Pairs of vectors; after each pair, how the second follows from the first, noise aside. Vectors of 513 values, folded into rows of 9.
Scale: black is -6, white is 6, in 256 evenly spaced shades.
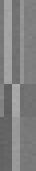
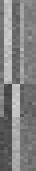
scaled up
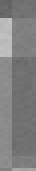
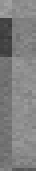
negated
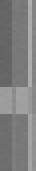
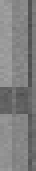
negated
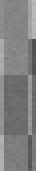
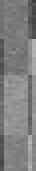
negated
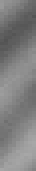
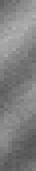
negated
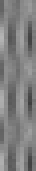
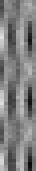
scaled up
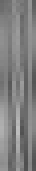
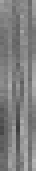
negated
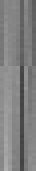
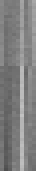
negated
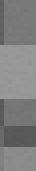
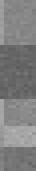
negated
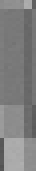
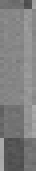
negated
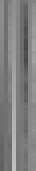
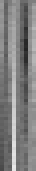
scaled up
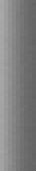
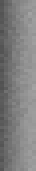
negated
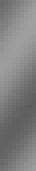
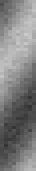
scaled up
